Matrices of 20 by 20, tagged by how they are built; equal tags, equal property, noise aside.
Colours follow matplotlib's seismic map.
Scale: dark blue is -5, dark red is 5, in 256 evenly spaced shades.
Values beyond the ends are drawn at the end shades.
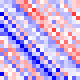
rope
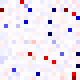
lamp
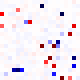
lamp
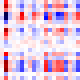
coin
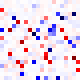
lamp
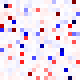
lamp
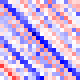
rope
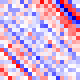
rope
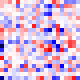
coin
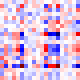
coin
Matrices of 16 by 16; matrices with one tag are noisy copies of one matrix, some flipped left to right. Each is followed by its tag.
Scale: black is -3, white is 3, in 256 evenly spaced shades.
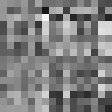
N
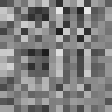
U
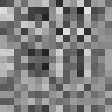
U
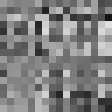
N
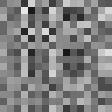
U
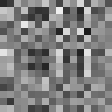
U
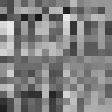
N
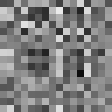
U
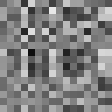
U
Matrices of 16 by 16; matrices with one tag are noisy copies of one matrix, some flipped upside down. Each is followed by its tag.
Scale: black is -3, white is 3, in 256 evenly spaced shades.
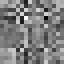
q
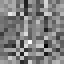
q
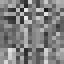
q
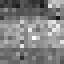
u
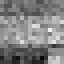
u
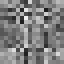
q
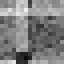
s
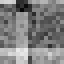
s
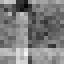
s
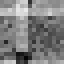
s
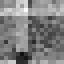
s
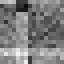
s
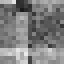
s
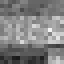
u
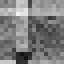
s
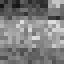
u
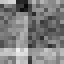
s
